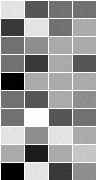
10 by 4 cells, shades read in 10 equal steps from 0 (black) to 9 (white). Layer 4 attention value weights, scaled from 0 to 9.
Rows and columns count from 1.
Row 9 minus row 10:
6 -7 4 2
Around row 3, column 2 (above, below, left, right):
8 2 4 6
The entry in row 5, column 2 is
6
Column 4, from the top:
4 6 6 3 6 5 4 6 7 5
